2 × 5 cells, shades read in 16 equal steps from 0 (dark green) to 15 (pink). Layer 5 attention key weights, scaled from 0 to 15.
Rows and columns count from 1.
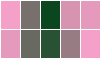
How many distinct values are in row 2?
5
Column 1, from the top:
15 14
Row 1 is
15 7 0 13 14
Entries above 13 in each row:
2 2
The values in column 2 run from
6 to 7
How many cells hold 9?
1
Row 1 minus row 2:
1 1 -2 4 -1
